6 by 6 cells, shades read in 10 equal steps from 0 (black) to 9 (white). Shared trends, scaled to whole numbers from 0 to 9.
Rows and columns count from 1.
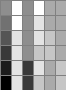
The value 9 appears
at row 1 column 2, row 1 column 4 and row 2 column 2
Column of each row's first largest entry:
2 2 2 2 2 2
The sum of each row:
40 38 37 35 32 30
